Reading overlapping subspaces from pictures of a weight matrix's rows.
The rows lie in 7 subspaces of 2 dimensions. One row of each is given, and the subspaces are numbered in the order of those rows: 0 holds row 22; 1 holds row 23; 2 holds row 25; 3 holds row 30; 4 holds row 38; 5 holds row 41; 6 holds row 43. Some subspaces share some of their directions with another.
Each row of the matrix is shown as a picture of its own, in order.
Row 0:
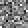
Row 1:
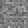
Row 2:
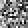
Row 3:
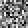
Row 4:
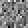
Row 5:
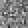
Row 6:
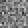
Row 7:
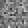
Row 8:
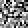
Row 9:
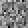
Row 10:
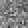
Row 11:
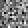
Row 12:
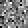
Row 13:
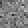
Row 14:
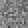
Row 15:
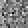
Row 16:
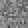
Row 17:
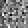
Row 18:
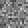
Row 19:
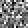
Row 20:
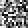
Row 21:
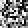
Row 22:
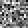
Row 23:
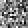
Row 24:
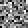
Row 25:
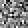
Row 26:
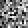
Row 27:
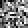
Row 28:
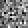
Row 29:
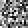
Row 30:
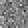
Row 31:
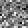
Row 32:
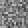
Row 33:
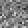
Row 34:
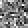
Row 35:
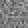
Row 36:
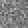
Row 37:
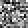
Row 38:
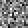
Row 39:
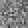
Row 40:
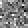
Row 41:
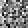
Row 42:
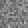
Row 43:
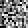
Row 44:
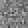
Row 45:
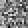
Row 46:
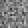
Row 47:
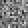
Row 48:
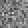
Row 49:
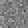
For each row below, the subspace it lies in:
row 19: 2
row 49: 3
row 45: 6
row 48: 0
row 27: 4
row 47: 6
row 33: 5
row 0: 3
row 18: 1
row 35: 2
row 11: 4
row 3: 6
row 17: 5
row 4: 2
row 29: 4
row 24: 3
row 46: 1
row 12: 3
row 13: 4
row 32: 6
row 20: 6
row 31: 5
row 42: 1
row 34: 4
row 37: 0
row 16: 1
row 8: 2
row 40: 4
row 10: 5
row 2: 1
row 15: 5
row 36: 0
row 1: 0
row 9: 2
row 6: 1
